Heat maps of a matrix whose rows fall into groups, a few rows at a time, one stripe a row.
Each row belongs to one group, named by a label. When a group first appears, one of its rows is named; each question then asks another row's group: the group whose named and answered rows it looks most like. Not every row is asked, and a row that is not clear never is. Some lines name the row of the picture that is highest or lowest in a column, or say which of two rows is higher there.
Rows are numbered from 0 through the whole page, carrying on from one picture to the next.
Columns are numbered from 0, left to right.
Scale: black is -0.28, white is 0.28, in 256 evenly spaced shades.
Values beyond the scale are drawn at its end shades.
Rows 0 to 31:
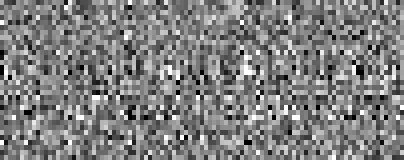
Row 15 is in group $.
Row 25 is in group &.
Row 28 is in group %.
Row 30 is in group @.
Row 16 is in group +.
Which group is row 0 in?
%
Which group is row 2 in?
%
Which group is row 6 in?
$
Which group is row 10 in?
@
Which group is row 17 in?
%
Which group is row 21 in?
@
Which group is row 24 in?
&
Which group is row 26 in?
+
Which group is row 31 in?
&
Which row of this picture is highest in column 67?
22
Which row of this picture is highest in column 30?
22
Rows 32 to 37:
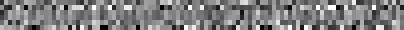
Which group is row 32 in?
%
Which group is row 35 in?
@
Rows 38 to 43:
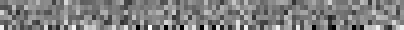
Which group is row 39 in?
&
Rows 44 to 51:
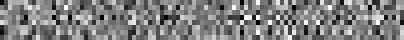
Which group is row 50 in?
@
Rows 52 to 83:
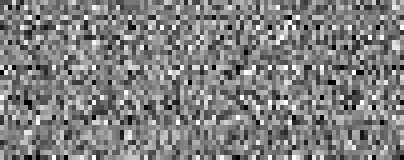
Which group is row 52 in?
&
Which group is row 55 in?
+
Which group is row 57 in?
@
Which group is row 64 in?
$
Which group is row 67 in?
@
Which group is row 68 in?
%
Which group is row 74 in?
+
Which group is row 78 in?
$
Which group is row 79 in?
$
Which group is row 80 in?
@
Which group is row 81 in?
%
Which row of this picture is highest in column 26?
76
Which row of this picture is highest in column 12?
55
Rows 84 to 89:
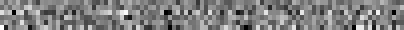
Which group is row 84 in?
+
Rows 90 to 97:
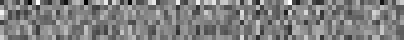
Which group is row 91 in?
+
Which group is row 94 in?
@
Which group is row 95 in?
+
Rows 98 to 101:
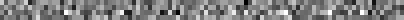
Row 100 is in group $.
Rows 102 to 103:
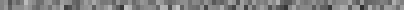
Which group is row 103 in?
$
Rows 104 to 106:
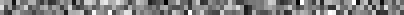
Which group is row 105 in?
%
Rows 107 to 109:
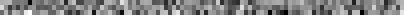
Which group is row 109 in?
$
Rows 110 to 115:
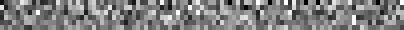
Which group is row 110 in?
@
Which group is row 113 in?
%
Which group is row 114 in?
&
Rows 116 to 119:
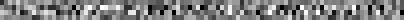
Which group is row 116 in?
@
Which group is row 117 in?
&
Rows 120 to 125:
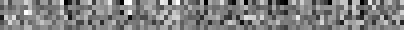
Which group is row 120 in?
$
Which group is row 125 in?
$
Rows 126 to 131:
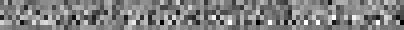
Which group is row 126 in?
$
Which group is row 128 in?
+
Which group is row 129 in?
&
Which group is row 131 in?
$
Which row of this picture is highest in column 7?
128
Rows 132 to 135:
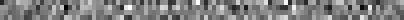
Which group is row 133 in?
$
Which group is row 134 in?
$
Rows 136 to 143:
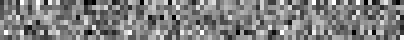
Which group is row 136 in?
&
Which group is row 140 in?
+
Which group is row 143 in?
@
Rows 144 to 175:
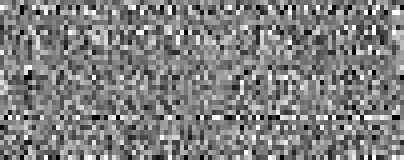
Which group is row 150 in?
&
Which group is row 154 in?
%
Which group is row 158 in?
%
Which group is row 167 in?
+
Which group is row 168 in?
$
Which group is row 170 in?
&
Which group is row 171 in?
%
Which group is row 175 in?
&
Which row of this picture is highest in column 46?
154
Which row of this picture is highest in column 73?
167
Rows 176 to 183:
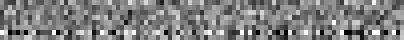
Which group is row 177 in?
+
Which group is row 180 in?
&
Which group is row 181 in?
$
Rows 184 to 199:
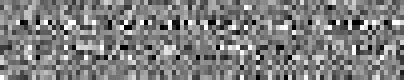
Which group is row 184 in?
&
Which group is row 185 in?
%
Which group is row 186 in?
$
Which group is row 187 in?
+
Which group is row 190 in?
$
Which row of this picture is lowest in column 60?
197
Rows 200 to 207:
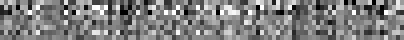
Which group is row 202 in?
&
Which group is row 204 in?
%
